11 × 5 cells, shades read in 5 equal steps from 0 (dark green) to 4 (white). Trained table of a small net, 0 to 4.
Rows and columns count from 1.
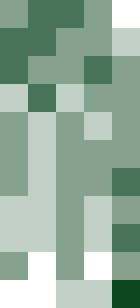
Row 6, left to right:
2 3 2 2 2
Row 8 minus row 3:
2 1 0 2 0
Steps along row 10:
up down up down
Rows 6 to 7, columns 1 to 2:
2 3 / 2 3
